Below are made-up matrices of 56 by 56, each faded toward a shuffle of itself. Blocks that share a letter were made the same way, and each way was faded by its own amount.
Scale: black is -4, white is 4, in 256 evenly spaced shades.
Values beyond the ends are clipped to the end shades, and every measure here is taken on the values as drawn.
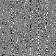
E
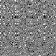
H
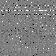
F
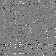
F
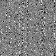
E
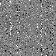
E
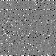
F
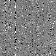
E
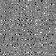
F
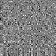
H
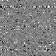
F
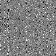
E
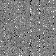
E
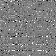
F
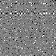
F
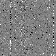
E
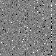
E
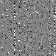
E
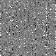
E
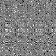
H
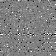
F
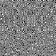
H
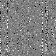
E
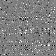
F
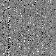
E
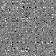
F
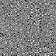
H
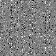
E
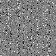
E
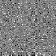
H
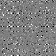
F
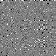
F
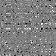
F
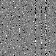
E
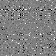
F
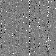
E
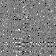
F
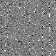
E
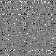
F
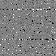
F
